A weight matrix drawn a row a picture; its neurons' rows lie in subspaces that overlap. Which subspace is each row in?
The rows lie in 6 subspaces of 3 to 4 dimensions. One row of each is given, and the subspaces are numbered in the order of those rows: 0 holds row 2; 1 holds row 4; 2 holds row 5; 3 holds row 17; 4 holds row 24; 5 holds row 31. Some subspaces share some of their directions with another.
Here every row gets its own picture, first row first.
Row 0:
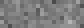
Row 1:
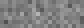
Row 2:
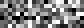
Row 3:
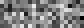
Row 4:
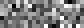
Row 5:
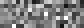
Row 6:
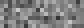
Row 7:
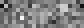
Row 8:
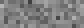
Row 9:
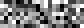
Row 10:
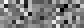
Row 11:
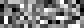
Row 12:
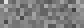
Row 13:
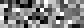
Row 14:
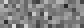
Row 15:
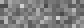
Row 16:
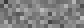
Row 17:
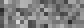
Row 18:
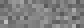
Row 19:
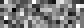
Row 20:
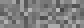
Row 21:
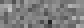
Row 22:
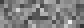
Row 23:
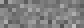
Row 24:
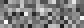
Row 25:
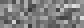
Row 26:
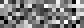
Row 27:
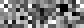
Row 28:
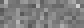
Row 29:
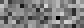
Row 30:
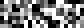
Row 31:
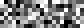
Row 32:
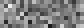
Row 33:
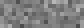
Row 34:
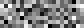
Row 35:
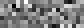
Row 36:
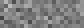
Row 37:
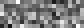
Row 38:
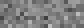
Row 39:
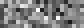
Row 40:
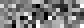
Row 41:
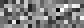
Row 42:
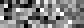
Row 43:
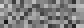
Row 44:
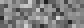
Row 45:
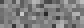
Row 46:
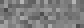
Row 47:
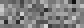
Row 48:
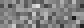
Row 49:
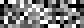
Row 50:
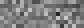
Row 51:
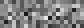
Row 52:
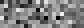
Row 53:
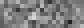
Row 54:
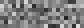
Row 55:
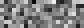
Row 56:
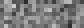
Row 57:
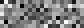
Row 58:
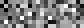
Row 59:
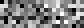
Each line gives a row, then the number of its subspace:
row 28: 3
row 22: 5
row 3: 4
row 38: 0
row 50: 2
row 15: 0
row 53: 5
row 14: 2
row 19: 1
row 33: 5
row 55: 1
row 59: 0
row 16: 4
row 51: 2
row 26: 0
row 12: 2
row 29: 0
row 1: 4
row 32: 0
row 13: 1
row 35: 1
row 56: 1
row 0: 5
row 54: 1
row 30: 1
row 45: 2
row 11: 1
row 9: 5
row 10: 2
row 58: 2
